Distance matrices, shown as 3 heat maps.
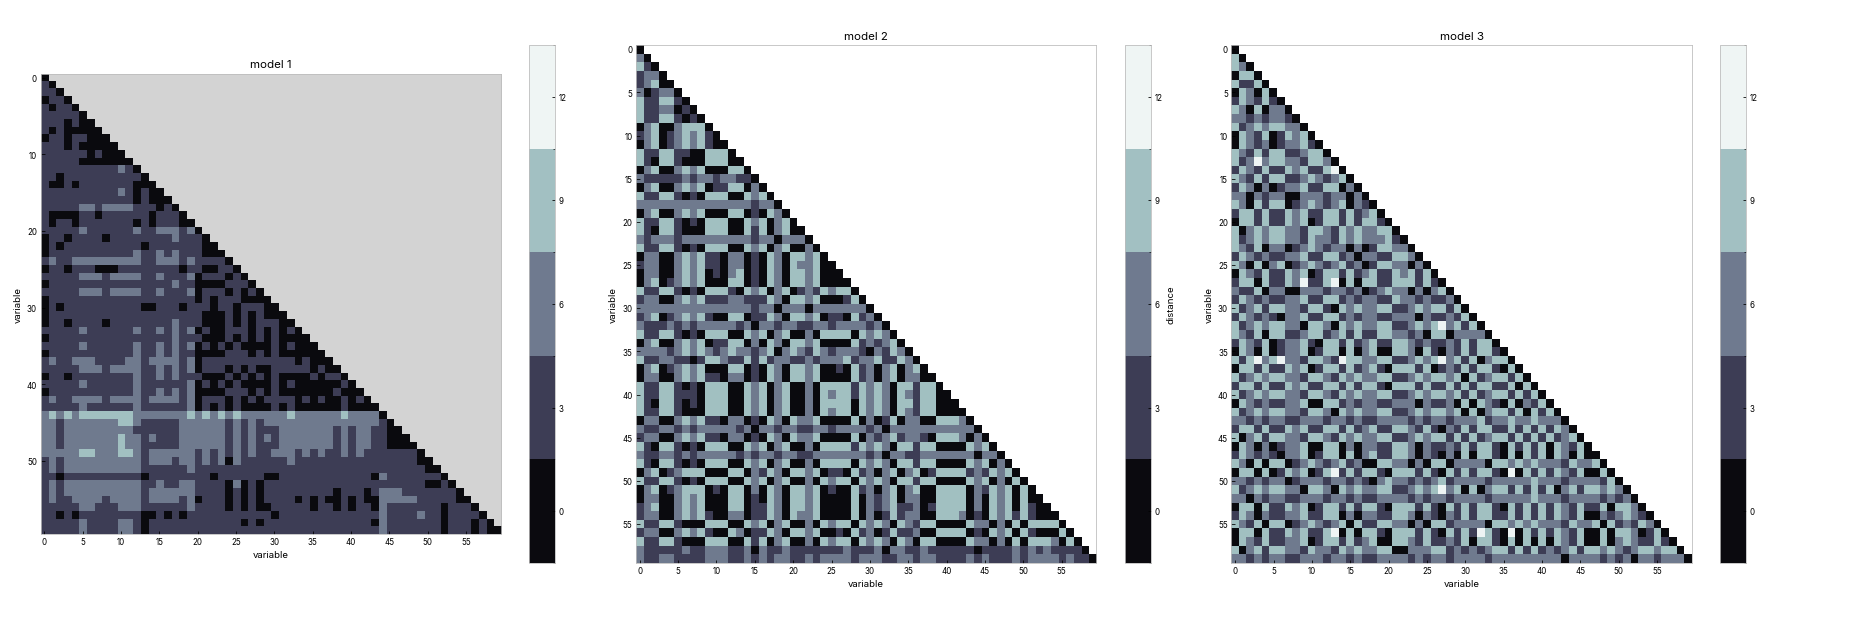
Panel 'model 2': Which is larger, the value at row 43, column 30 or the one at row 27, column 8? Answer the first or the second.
the second
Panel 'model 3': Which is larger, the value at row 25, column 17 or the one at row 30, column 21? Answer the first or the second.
the second
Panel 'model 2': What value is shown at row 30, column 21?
6
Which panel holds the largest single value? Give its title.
model 3
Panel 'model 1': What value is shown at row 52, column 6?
3
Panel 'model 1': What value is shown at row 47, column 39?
6
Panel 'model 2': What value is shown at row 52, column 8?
9
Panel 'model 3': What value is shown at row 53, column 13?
9
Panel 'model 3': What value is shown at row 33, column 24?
6
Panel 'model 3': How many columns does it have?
60
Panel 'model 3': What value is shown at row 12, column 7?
3
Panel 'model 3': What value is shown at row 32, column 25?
6
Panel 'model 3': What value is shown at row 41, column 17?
6
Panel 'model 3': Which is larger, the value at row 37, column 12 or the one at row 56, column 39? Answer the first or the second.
the first
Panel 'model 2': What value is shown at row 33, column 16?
9
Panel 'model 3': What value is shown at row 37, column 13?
9
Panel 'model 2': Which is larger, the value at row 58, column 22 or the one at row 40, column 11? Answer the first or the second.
the second
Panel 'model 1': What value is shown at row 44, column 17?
6
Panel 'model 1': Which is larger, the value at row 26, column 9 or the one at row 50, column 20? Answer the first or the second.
the first
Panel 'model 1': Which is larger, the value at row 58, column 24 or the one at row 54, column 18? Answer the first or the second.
the second
